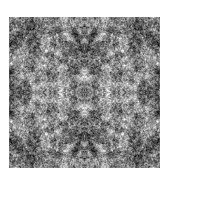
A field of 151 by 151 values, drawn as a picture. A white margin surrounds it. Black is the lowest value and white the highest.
The ninth with the highest average is the centre. There is no seam. No row or column stands out. The field is mottled with small blotches. It mirrors both left to right and top to bottom. On average the colour sits 50% of the way up the scale.
